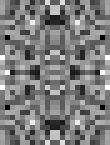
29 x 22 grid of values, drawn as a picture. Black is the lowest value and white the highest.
No seam splits the table. Its left and right halves mirror each other, and so do its top and bottom. There are no regular stripes. There is no overall slope.
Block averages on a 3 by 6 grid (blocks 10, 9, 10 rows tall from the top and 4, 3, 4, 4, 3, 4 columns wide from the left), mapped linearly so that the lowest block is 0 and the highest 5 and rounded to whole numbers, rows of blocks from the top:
1 2 1 1 2 1
5 0 2 2 0 5
1 2 1 1 2 1
